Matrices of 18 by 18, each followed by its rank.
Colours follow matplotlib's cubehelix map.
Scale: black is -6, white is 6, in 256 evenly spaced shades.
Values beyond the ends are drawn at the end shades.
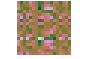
three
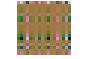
one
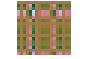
one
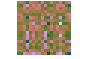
three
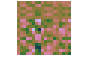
three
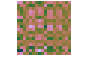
two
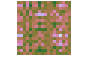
three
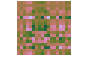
two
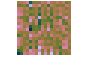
three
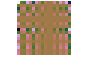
one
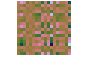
two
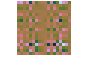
two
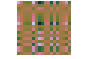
one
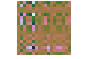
two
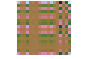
one
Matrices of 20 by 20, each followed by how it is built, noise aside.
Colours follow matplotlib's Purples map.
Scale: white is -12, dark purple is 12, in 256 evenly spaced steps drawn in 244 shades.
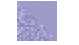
lower triangular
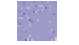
sparse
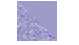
lower triangular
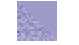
lower triangular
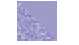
lower triangular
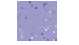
sparse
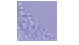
lower triangular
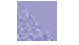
lower triangular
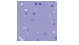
sparse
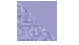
lower triangular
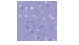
sparse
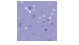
sparse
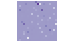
sparse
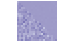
lower triangular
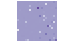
sparse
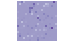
sparse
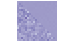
lower triangular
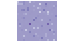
sparse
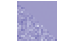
lower triangular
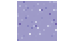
sparse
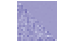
lower triangular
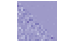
lower triangular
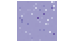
sparse
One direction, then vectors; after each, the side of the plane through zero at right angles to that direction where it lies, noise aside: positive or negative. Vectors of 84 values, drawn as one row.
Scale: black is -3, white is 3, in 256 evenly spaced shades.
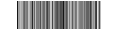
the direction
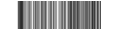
negative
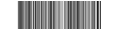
negative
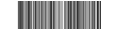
negative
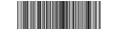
positive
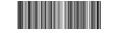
negative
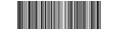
negative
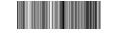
positive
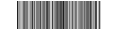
positive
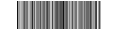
positive
